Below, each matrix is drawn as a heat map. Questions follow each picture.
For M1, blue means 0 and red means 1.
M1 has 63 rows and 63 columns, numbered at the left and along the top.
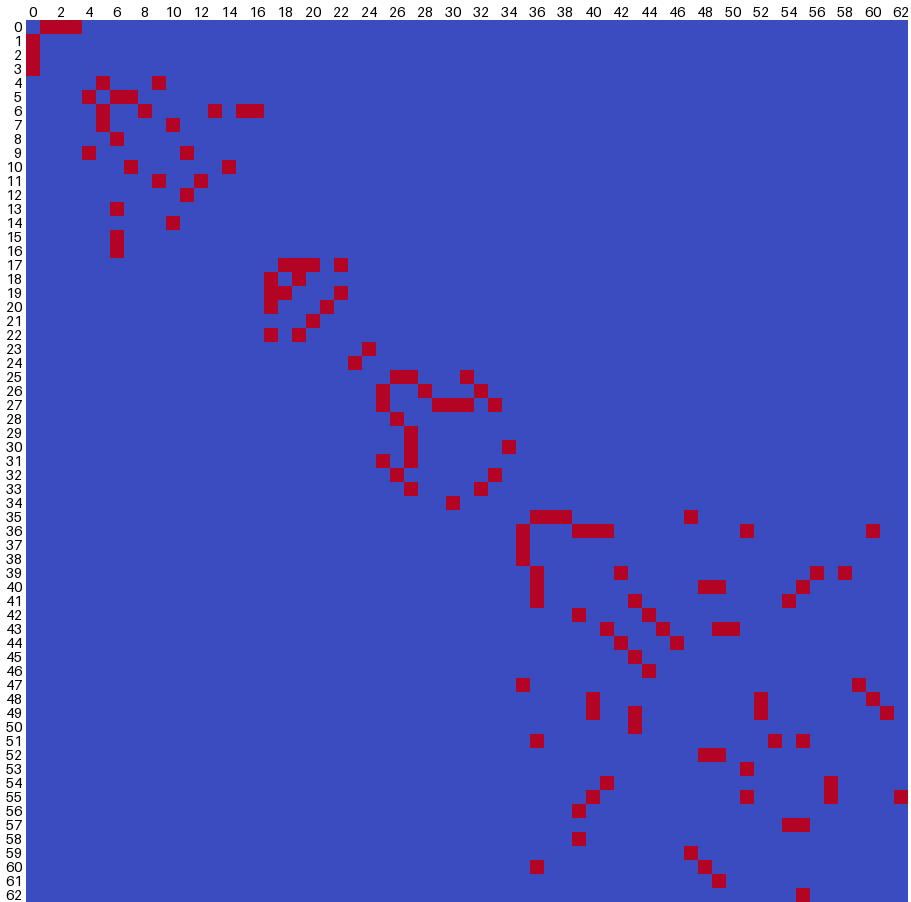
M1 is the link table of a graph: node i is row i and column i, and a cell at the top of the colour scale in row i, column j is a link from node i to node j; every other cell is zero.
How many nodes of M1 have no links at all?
0
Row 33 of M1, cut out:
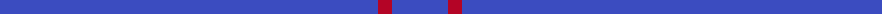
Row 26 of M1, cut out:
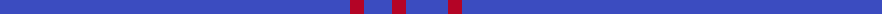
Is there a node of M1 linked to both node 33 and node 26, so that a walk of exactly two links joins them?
yes
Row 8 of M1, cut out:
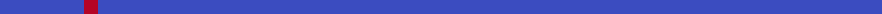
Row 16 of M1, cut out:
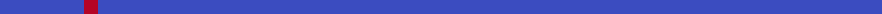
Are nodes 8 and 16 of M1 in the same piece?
yes
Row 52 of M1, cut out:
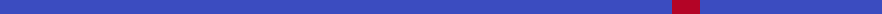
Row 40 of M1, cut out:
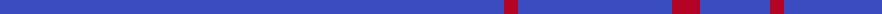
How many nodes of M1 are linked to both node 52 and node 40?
2
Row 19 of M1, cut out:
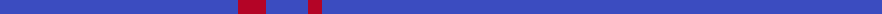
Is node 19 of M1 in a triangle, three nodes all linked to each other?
yes
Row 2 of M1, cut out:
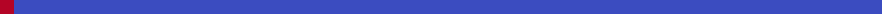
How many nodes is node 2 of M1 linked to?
1
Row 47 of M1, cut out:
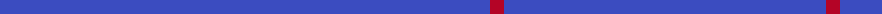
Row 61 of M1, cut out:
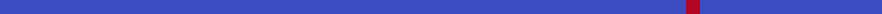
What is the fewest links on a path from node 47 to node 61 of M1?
5
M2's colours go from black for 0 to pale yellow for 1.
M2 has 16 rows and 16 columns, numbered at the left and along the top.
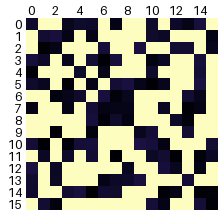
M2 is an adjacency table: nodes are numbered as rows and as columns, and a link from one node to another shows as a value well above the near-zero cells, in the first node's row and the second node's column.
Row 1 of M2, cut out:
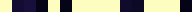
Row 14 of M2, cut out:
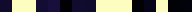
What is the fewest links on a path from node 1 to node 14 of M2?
1
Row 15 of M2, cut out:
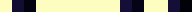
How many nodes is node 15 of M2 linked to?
10
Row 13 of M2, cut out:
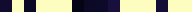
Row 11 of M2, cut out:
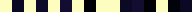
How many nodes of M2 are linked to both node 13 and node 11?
1
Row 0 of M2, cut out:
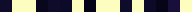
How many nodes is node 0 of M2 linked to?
7
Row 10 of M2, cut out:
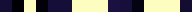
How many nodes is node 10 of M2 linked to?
7
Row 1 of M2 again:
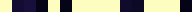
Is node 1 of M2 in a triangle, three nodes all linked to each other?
yes
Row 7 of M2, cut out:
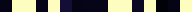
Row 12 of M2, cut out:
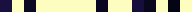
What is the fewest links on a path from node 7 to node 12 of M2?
1
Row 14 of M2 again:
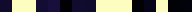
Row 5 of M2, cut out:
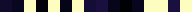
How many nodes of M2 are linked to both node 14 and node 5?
2
